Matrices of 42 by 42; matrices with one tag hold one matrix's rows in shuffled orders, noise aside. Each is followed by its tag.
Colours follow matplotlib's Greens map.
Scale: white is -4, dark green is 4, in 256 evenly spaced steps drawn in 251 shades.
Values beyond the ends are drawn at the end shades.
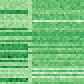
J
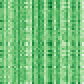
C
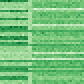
J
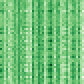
C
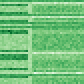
J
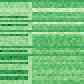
J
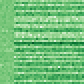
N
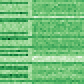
J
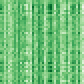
C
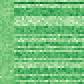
N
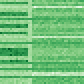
J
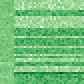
N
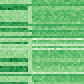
J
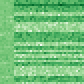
N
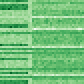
J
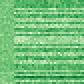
N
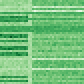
J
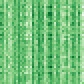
C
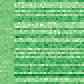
N
